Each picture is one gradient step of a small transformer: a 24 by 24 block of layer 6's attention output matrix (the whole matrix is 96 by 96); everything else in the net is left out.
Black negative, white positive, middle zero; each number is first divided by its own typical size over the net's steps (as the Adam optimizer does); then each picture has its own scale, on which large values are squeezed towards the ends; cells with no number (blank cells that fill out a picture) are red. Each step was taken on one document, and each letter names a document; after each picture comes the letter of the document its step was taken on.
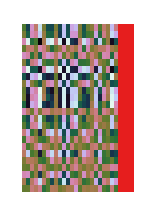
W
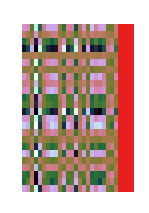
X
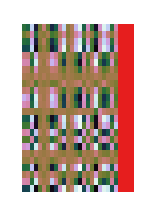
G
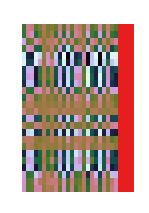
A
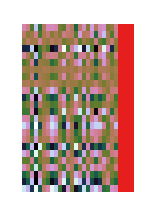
X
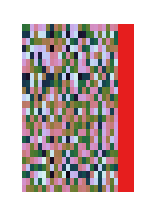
W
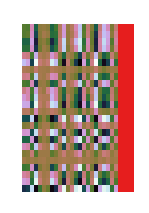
G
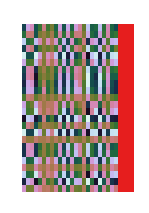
A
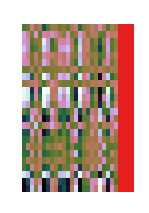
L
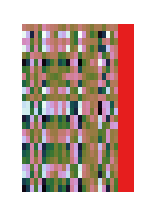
L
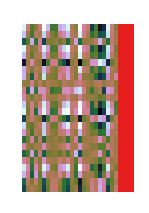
L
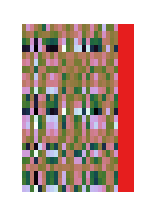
X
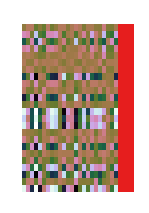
X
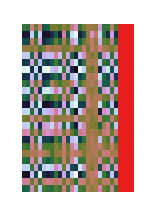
W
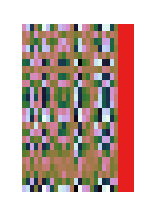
G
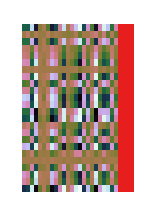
G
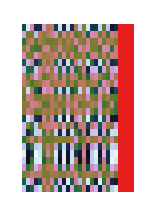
A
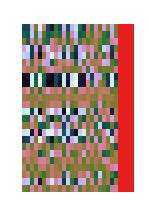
W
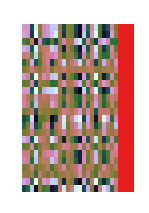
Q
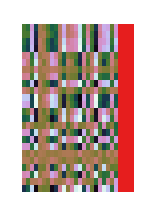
G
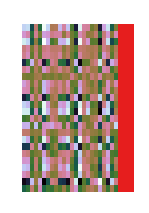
L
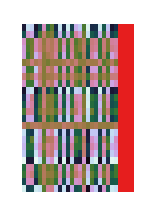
A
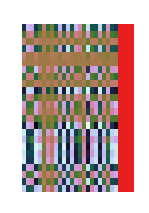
A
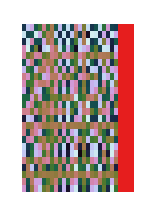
A
